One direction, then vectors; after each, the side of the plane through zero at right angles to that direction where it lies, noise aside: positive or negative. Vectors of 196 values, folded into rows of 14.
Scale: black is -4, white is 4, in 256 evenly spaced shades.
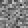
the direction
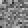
negative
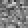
positive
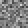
negative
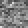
positive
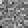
negative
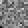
negative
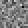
negative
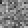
positive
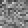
positive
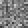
negative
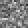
positive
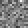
positive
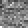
positive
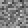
negative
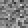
negative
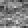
negative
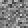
negative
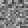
negative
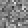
positive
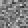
negative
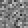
positive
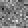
negative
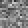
positive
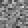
positive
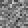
positive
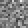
positive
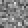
positive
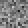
negative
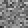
negative
